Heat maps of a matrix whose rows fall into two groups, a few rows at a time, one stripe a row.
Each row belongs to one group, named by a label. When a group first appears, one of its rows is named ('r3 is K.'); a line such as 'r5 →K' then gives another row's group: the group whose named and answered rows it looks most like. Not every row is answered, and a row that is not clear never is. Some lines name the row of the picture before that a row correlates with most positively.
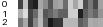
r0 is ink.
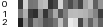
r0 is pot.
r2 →ink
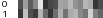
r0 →ink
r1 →ink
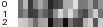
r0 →ink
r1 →ink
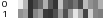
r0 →pot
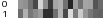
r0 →pot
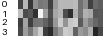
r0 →ink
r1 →pot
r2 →ink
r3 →ink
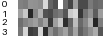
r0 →pot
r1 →ink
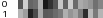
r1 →ink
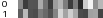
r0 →pot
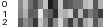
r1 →ink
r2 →pot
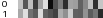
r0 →pot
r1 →ink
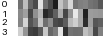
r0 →ink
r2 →ink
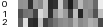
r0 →pot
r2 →ink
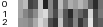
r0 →ink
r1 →pot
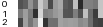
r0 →pot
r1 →pot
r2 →ink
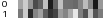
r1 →ink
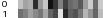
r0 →pot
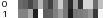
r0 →pot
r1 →pot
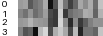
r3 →pot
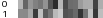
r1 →pot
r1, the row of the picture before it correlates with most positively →3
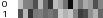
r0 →pot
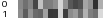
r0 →pot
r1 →pot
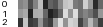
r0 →ink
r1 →ink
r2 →ink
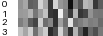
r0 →pot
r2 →ink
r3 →pot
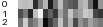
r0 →pot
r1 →ink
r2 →ink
